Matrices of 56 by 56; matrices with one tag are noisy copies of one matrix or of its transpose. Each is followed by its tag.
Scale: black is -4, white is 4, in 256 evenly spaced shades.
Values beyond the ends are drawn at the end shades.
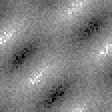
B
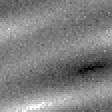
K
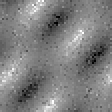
B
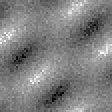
B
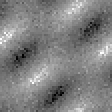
B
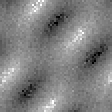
B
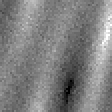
K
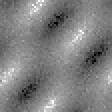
B
